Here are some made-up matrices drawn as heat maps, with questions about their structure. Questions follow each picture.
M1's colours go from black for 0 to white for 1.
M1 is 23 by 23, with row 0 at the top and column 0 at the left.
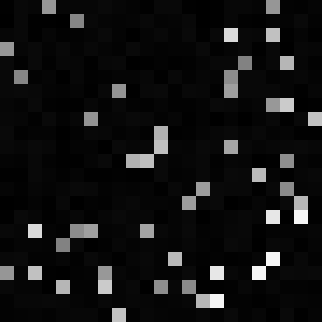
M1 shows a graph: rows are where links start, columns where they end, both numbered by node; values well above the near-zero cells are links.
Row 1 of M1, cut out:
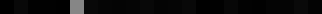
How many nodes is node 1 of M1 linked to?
1
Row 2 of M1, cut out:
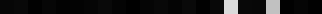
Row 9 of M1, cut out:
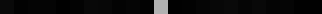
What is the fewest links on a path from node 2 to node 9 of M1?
4
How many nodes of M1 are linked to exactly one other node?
6
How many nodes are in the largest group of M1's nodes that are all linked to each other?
2
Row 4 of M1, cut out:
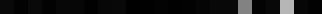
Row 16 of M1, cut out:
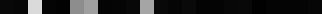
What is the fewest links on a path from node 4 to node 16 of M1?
4
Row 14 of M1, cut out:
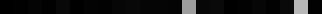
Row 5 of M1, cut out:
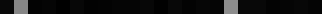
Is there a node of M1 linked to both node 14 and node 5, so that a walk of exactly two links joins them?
no
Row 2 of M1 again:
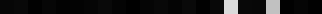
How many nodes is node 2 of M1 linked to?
2
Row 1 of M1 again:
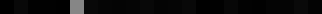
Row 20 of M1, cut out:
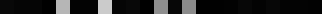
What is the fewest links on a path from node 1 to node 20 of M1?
5
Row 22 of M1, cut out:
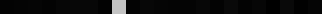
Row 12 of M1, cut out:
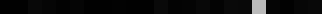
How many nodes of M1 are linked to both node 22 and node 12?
0
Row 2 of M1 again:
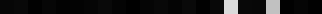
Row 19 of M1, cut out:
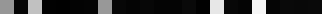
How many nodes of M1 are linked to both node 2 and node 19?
0
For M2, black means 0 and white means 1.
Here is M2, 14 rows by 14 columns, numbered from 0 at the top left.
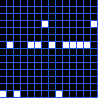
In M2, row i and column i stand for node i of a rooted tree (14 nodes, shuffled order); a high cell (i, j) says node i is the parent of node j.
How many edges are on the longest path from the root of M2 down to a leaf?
2
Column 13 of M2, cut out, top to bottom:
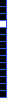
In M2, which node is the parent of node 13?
3
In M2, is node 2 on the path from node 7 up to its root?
no
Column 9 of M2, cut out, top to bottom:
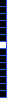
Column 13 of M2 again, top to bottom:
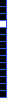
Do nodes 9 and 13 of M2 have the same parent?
no
